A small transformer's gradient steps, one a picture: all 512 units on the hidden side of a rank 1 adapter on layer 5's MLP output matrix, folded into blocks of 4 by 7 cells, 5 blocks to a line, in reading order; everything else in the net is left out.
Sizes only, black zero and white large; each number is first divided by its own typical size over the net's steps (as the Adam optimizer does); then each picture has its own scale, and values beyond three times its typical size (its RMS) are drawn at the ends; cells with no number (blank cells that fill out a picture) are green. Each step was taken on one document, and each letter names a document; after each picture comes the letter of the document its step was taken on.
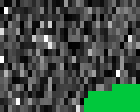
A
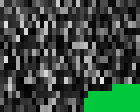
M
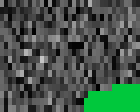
M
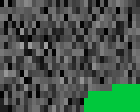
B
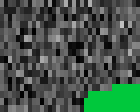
M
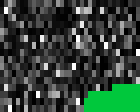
A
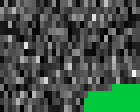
B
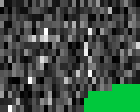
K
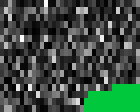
A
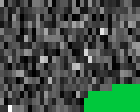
K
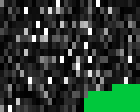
K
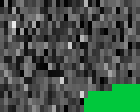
B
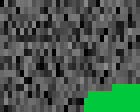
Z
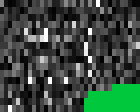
K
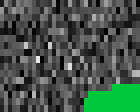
B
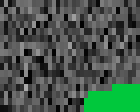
Z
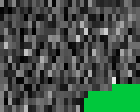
M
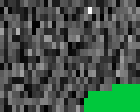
A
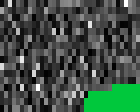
B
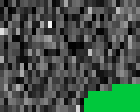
A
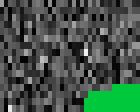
K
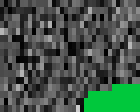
A
